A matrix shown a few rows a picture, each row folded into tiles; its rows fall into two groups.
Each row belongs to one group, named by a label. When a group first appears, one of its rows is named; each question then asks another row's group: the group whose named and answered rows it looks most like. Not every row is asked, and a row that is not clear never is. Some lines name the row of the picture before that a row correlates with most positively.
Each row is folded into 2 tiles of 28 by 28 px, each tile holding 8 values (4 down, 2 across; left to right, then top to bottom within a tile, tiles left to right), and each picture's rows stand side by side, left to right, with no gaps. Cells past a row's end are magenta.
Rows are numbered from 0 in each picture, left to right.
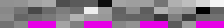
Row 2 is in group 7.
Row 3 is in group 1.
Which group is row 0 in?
1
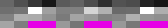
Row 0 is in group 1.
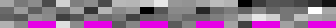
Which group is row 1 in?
7
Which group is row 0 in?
7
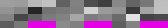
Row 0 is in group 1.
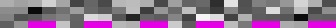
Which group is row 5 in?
7
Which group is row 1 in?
7
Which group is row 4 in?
7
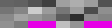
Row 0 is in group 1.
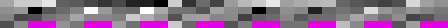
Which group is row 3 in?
7
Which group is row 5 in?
1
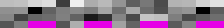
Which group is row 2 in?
7
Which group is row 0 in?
1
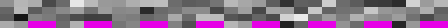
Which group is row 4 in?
7
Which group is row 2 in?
1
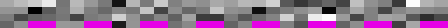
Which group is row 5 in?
7
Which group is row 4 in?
1
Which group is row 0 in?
1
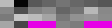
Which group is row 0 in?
7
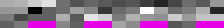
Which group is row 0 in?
1
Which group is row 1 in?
7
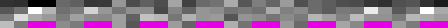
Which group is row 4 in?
7
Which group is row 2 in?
7
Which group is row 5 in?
7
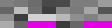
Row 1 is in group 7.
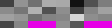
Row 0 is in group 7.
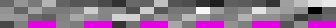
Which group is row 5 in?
1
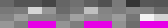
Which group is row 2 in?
7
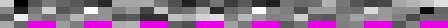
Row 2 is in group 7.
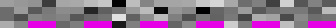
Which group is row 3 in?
1
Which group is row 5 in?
7
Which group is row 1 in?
1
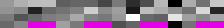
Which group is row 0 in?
1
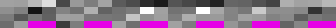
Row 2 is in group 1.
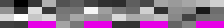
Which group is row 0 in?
7
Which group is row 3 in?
1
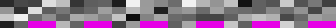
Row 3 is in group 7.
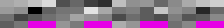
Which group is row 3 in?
1
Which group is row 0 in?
1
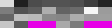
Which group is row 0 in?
7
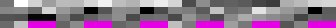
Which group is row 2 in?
1
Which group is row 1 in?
1
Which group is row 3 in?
7
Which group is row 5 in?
1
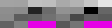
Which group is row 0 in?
1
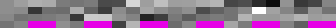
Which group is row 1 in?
7
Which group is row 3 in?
1
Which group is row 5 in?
7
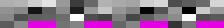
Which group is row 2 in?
1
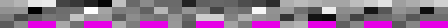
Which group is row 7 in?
1
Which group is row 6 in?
1
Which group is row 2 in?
7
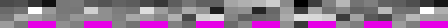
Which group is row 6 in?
7
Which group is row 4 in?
1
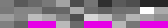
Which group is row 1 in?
7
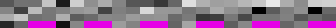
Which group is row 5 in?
1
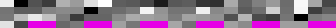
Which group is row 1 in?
1
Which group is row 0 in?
7
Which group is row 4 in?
7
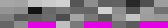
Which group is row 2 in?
7
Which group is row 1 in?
7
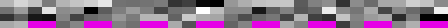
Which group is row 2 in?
7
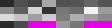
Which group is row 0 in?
7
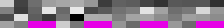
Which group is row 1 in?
7
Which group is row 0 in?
7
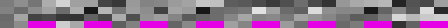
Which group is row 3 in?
1
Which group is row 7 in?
7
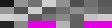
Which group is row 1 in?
7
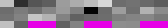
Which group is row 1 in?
1
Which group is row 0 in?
7
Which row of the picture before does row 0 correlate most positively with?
1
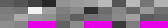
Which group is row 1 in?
1
